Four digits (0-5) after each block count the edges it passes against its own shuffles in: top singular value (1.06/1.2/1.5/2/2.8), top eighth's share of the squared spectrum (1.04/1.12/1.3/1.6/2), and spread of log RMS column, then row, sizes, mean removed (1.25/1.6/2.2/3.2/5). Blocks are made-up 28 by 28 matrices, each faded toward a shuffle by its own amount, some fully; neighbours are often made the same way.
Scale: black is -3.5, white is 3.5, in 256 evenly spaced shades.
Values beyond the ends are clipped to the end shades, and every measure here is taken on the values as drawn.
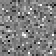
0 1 0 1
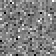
1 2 0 0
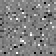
0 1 0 0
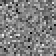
0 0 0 0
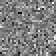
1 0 0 0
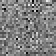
3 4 2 1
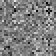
3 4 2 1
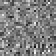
3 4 1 2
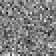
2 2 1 0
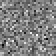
0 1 0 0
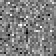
1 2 0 0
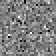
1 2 1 0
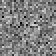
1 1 0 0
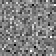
1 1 0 0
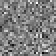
3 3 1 1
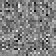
3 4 2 2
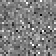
1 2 0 0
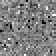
0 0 0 0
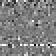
2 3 0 2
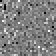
0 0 0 0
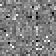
3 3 0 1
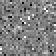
1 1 0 0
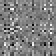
4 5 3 2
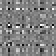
4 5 2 3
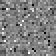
2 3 0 0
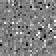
0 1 0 0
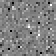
0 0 0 0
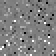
0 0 0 0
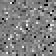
0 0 0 0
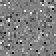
2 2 0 0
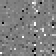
3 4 1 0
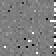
3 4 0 0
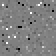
1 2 0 0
